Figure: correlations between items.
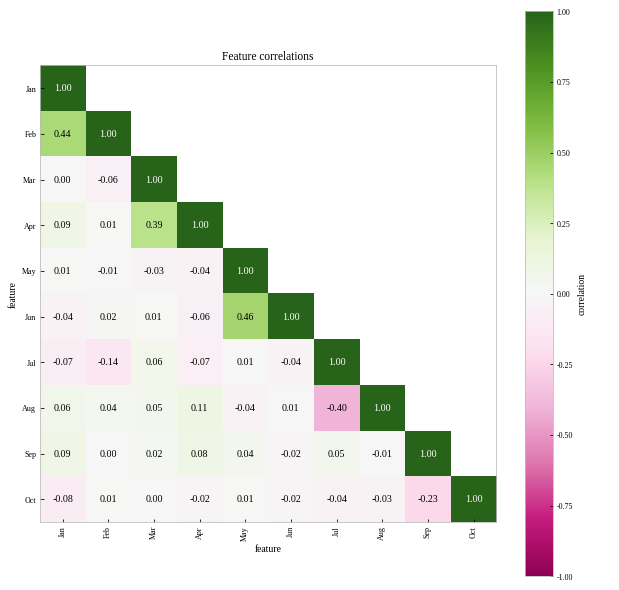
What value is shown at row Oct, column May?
0.01
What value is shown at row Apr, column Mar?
0.39
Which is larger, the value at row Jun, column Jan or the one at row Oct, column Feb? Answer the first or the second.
the second
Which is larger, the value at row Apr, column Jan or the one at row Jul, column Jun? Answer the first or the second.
the first
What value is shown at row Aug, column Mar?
0.05
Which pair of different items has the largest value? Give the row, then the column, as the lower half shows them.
Jun, May
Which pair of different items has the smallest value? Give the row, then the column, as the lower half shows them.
Aug, Jul
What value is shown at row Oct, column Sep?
-0.23
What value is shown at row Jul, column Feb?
-0.14
